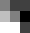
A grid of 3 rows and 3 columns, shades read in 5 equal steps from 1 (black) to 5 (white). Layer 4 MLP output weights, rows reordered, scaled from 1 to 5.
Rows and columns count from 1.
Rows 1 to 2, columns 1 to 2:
3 2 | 4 3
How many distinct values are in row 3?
2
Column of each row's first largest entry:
1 1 1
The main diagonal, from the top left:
3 3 2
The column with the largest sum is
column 1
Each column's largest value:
5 5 2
